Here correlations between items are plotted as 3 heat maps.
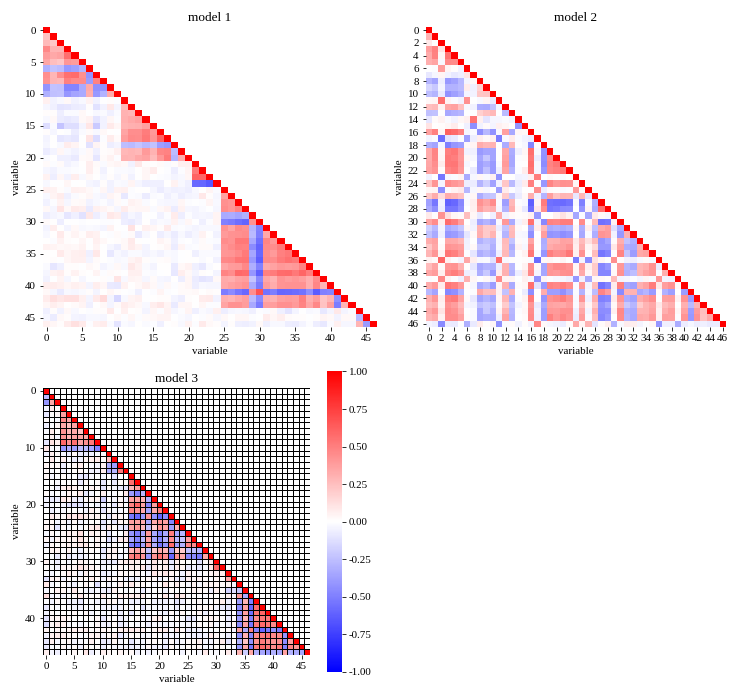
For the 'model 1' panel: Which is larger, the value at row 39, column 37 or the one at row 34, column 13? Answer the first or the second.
the first
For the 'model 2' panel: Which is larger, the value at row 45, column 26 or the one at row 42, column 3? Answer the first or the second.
the second
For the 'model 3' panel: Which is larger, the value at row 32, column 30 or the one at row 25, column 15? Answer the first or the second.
the first
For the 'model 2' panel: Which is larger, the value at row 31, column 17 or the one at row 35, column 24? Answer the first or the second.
the second
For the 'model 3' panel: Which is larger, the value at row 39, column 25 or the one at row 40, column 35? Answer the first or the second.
the second
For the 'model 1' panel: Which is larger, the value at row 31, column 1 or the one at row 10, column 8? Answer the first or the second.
the first
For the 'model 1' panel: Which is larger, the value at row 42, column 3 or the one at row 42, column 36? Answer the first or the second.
the second
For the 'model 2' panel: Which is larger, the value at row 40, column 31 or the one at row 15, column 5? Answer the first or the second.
the second
